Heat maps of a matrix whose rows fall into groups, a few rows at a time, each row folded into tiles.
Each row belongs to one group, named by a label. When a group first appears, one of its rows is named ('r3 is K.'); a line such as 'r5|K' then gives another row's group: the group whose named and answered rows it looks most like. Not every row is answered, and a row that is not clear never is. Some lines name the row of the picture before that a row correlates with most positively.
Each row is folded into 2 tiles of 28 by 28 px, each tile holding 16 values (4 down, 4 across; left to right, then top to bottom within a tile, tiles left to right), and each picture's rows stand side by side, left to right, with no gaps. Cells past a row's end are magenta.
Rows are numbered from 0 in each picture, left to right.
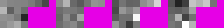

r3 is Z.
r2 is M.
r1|M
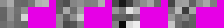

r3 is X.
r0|M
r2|Z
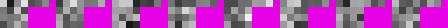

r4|M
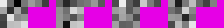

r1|Z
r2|X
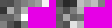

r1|Z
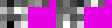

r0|Z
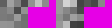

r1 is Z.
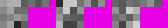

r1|X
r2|Z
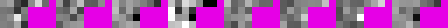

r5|M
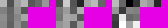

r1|X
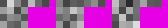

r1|Z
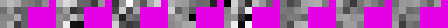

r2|X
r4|X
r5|Z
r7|X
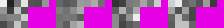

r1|Z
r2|M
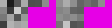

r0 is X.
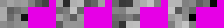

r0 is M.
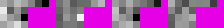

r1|M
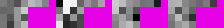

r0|Z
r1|X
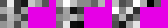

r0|X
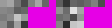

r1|Z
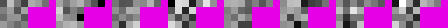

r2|Z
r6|Z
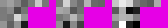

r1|X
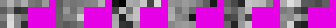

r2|M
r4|Z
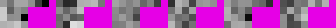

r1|Z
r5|M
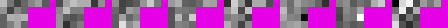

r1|X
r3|M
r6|M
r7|X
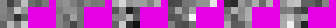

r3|M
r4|M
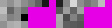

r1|X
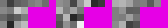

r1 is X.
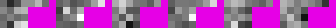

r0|Z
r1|M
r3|M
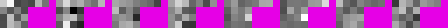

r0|M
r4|M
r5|M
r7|X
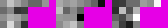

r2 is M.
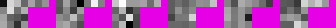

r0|X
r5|Z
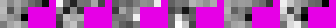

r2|M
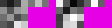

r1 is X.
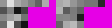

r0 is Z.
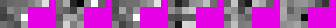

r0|M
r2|M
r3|Z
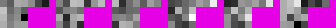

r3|M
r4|M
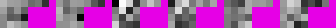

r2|X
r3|X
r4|Z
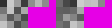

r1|Z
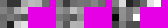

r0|Z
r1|Z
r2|M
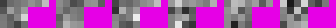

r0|M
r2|M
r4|X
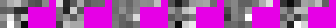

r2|M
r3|Z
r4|M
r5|Z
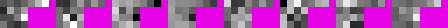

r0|M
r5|X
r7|M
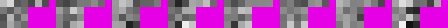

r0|M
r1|Z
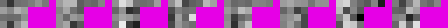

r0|Z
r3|M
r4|Z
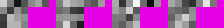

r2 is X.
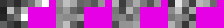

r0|M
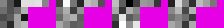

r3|X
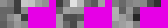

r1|X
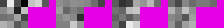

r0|X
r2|Z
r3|Z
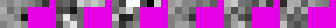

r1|Z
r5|X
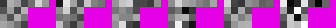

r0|X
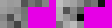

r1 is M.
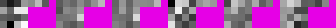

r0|Z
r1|M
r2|M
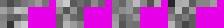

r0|Z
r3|X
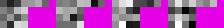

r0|Z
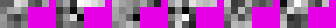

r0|X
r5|X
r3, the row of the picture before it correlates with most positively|3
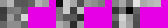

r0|M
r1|X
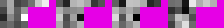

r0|M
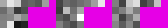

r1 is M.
